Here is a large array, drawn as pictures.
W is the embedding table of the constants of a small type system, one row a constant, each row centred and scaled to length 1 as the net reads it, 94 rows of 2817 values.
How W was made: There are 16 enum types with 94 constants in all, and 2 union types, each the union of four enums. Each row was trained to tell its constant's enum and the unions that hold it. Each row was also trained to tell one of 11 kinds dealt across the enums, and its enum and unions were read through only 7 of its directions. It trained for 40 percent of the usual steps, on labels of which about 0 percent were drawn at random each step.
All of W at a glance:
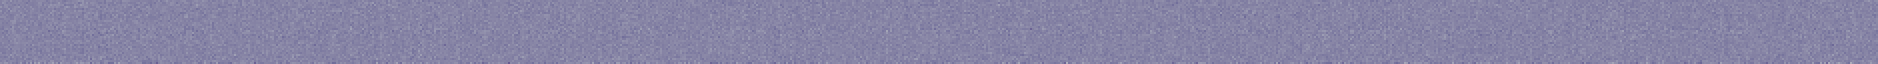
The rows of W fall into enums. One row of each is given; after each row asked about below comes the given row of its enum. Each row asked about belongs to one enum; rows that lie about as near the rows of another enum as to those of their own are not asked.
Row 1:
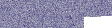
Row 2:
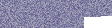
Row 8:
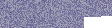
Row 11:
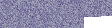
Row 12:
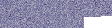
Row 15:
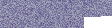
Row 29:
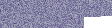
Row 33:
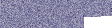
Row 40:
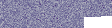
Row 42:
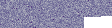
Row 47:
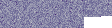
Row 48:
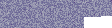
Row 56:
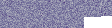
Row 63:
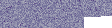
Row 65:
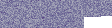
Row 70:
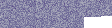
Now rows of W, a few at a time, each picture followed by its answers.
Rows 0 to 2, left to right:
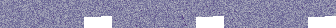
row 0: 8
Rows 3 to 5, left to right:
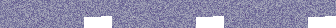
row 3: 8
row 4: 15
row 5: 15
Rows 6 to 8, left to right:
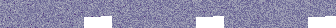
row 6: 1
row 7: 8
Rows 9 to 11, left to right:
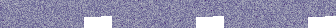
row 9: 63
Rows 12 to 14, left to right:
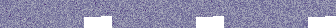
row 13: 42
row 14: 56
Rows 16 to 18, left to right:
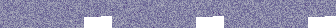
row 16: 11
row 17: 63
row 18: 15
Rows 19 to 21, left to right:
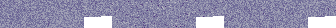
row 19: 48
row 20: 1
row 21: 11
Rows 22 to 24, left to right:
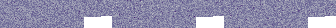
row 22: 40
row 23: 70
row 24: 65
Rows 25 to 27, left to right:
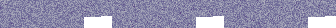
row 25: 15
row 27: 8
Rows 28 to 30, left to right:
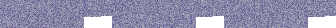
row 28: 1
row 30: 48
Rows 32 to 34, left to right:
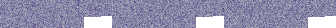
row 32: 63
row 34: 11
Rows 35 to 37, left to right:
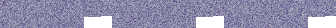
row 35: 2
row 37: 47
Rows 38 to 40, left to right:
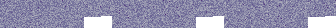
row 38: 48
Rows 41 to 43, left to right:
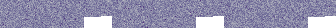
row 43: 42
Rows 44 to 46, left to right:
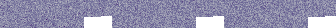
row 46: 56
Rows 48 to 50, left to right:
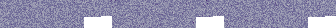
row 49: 65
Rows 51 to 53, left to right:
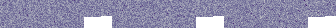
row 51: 29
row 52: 63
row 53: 70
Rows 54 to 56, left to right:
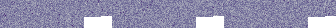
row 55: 63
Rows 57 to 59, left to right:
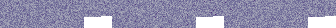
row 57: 48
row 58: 40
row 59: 29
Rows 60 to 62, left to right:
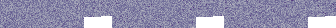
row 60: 47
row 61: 11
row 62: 33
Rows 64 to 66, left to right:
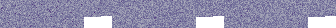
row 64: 70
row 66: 56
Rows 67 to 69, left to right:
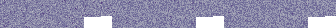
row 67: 2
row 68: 56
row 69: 56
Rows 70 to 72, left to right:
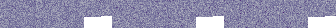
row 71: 1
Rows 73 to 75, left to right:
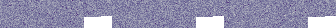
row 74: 29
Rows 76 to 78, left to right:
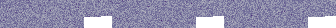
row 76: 56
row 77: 11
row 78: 11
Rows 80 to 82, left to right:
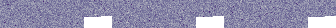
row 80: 65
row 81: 1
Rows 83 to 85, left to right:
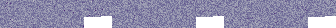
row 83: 42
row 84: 48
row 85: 2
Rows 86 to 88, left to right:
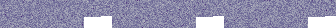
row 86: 48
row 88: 2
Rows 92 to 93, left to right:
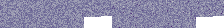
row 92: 15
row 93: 1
